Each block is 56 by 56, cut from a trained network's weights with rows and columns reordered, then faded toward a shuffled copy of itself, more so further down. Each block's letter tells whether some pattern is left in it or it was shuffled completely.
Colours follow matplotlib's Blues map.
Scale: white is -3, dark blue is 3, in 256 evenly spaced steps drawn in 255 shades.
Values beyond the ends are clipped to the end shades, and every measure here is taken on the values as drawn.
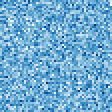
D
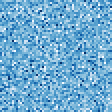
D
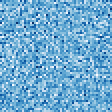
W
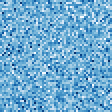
D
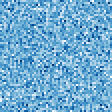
D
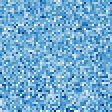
W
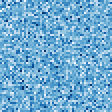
D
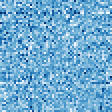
W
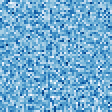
W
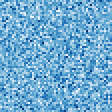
D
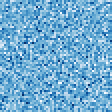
D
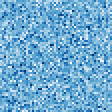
D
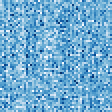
W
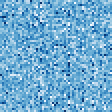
W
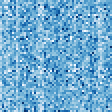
W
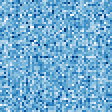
W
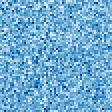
W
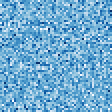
W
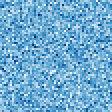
D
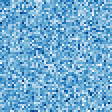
D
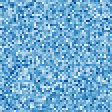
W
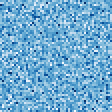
D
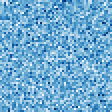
D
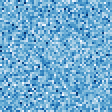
D
